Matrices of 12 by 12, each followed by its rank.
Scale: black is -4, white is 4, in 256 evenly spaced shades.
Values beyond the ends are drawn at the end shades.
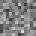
full rank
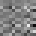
two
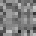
two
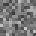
full rank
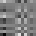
one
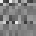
two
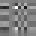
one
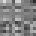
two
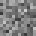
full rank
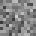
full rank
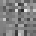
two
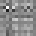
two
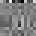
two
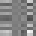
one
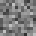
full rank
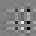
one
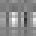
one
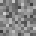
full rank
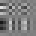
one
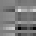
one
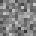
full rank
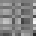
one
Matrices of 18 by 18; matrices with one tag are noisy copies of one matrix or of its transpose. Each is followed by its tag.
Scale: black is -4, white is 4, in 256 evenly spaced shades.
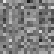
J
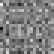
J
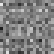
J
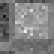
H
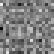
J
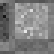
H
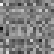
J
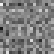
J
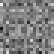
J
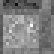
H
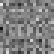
J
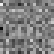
J
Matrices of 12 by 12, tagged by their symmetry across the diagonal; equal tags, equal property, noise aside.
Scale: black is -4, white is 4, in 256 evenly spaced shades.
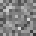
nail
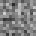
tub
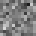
tub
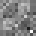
nail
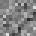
nail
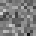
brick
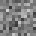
tub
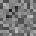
nail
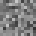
brick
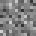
tub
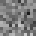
brick
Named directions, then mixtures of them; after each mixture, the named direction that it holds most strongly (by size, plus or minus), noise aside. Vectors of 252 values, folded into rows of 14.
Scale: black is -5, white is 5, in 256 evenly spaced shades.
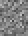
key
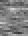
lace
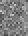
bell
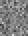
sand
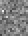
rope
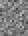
key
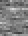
lace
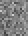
bell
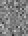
sand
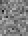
rope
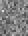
rope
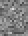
key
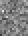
rope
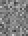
sand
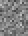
key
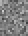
rope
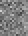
bell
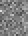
bell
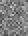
bell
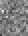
rope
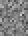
key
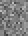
bell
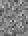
key
